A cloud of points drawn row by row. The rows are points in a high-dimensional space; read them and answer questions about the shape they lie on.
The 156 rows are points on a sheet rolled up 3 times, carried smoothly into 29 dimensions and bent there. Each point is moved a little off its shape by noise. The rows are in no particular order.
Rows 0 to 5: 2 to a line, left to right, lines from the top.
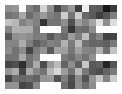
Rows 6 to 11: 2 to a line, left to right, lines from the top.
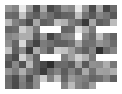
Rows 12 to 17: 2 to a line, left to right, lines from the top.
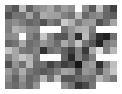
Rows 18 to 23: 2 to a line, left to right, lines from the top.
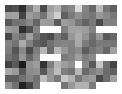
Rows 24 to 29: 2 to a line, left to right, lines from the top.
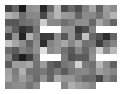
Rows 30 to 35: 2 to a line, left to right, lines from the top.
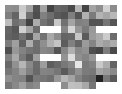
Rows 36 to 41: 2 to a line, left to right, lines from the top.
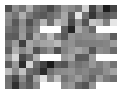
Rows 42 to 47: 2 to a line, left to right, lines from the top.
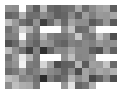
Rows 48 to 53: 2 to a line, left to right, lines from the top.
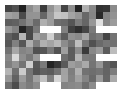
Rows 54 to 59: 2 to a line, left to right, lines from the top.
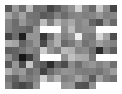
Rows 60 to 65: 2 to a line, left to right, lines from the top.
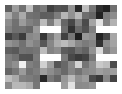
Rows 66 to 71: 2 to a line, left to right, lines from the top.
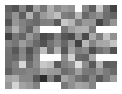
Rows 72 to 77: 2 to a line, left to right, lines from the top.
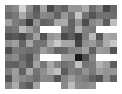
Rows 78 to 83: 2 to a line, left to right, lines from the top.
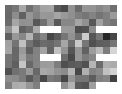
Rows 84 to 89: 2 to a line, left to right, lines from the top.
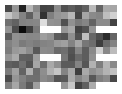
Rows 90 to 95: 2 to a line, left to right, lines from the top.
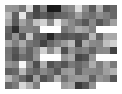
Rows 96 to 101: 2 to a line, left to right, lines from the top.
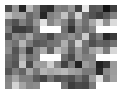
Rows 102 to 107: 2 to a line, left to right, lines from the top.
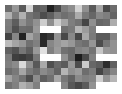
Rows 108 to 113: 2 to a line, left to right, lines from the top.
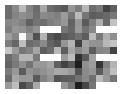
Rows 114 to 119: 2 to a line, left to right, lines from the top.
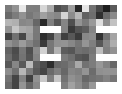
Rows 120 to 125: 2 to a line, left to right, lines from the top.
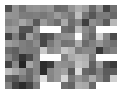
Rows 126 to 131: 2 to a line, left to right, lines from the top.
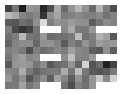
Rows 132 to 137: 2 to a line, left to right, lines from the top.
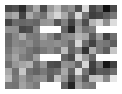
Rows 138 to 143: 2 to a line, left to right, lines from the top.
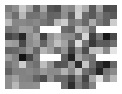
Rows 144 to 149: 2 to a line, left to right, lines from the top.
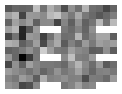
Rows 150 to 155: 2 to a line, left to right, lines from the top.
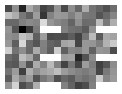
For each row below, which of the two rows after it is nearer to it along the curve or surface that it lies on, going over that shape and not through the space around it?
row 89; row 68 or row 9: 9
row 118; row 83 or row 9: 9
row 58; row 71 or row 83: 71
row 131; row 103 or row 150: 103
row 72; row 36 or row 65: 36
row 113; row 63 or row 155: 63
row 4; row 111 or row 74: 111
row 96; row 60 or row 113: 113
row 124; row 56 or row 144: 56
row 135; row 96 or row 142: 142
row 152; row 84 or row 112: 112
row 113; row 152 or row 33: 33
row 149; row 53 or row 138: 53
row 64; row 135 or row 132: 135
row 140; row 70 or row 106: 70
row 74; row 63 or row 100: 100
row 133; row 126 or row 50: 126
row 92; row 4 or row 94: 94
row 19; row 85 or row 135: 135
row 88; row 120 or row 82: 82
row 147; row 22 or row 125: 125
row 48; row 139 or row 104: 104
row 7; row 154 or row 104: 154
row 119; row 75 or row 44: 44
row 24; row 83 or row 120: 83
